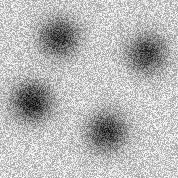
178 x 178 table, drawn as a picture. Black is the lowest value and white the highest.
Slope: none. Dips: four. Odd rows or columns: none. Ninth with the lowest average: middle left. Average level on the scale: 70%.
